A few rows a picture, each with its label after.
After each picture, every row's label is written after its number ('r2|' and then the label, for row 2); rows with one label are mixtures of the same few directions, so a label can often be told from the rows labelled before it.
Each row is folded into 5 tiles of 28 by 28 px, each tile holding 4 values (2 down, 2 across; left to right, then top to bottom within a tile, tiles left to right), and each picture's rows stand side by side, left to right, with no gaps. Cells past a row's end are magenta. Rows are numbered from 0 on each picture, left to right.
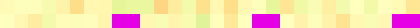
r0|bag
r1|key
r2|key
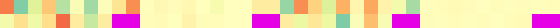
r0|key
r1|bag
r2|key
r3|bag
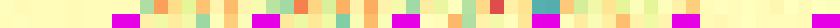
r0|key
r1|key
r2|key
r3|bag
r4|key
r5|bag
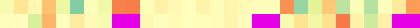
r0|bag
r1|key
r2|key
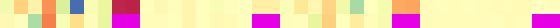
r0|bag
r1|bag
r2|bag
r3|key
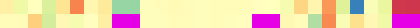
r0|bag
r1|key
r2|bag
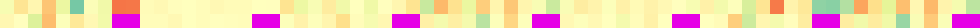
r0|bag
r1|bag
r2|key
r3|key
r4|key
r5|bag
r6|key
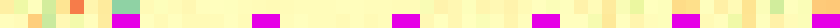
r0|bag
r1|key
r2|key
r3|key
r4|bag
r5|bag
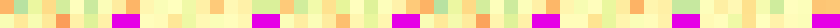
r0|key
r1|bag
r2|key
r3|key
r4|bag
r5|bag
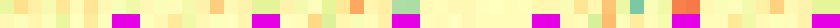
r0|key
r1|bag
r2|bag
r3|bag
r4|bag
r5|bag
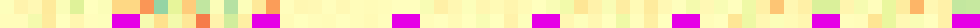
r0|bag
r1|key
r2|key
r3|key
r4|key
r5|bag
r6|bag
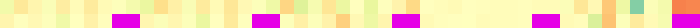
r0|key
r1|key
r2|key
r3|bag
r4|bag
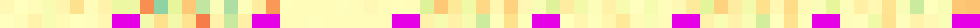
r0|bag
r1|key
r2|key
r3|key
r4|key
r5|key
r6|bag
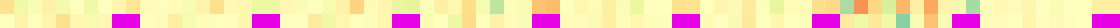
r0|key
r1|bag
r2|bag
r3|bag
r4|bag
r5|bag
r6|key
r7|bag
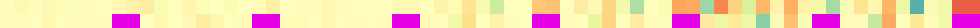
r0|bag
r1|key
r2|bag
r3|bag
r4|bag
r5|key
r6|bag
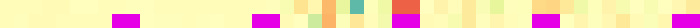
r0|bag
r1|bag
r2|bag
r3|bag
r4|key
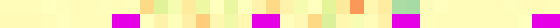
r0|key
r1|key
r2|bag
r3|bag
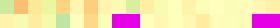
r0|key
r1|key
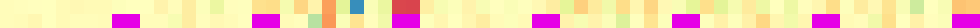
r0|bag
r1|bag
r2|bag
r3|key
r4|key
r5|key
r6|bag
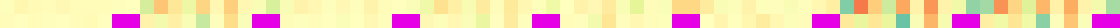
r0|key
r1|key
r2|key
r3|key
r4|bag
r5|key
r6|key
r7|key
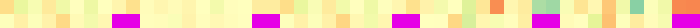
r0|key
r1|bag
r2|key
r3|bag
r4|bag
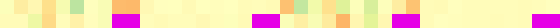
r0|bag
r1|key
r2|key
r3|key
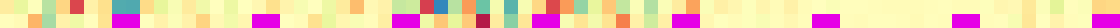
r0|bag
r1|key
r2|bag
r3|key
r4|key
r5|key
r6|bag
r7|bag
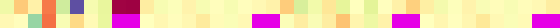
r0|bag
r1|key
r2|key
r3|key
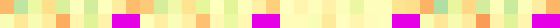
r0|key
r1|key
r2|bag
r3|key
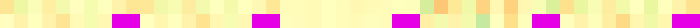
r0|key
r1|key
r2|bag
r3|key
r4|key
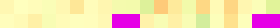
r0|bag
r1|key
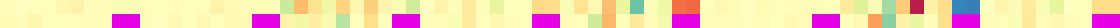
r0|bag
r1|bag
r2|key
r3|bag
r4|bag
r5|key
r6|bag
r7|bag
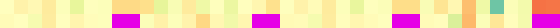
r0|bag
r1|key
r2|bag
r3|bag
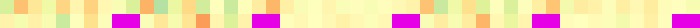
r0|key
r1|key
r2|key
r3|key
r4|key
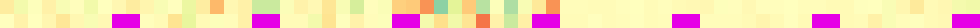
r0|key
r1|bag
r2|bag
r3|key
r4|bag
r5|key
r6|bag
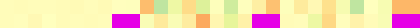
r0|bag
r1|key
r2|bag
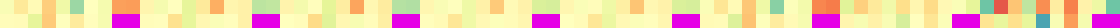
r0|bag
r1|bag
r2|bag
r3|bag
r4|bag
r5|bag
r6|key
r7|key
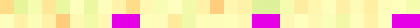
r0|key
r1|bag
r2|key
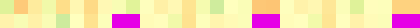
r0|key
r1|bag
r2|bag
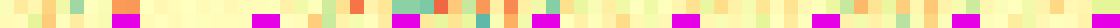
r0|bag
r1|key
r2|bag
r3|key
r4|key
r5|key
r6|key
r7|bag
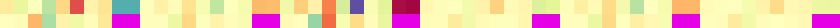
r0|bag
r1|bag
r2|bag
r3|bag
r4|bag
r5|bag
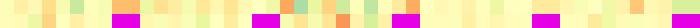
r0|bag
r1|key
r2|key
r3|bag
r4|bag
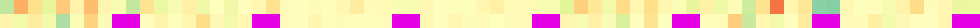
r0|key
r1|key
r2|bag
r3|bag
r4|key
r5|bag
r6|bag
